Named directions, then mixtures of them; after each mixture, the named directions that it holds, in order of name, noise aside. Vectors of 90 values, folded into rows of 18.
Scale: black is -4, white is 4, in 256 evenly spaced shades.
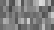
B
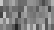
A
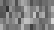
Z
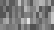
B, Z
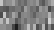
A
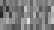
A, B, Z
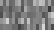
A, B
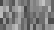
A, Z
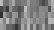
A, Z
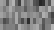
B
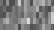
B, Z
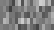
B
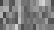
A, B, Z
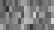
Z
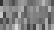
A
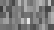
B, Z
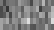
B, Z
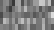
B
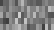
A, B, Z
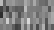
A, B, Z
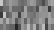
A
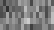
B, Z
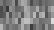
Z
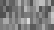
B, Z
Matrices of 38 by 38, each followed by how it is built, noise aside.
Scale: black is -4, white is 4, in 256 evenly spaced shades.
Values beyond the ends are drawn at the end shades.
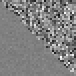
upper triangular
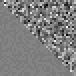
upper triangular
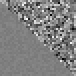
upper triangular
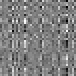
low rank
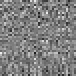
low rank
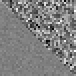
upper triangular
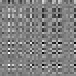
low rank
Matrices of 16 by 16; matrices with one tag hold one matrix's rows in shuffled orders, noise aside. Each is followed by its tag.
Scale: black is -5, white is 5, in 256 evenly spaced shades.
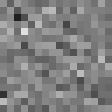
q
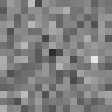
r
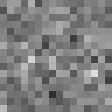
r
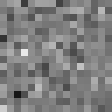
q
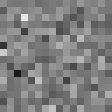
q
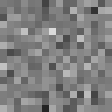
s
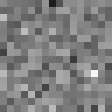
r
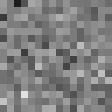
q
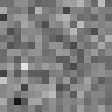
q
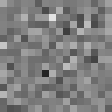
s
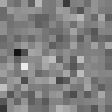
q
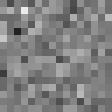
q
